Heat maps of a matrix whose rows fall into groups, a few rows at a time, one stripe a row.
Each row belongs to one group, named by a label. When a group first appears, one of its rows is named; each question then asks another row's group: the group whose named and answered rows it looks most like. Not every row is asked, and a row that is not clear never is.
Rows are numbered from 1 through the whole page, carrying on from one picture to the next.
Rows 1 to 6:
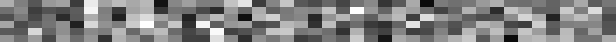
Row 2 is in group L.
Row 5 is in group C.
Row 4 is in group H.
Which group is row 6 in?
C
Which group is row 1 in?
H
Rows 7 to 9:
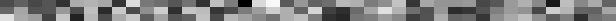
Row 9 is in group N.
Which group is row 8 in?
N
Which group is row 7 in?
L
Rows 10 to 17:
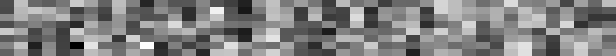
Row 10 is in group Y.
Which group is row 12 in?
C
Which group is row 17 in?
L
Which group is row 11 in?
C
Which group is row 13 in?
C
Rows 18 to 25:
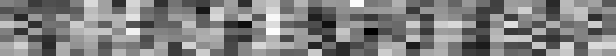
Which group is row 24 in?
N
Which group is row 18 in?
L
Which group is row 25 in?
N
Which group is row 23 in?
Y
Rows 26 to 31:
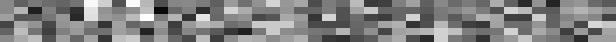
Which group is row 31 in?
N
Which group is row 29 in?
N
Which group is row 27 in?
L
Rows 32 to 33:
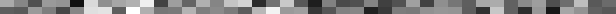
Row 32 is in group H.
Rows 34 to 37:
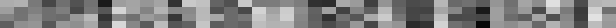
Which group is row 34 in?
N
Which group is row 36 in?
N
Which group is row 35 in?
N
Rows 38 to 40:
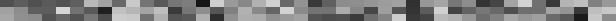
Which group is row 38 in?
L
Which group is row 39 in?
N
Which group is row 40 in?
N
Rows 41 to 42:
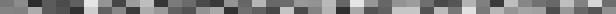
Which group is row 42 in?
C
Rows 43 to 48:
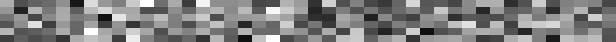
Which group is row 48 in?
L
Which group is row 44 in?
H
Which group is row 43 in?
H
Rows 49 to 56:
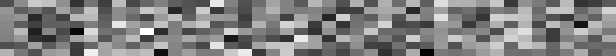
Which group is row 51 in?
Y
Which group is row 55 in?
C
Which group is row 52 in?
N
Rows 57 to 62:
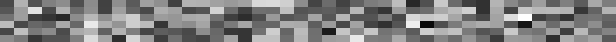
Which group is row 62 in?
L
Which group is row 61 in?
Y
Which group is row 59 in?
Y
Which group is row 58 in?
C
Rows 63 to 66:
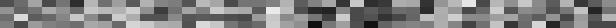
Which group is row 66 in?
H
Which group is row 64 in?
H
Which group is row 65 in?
Y
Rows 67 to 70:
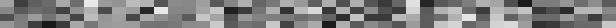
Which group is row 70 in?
Y
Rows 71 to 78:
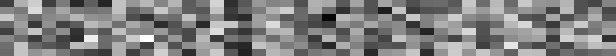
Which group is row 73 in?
Y
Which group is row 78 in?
C
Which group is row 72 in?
C
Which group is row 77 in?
Y
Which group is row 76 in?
L
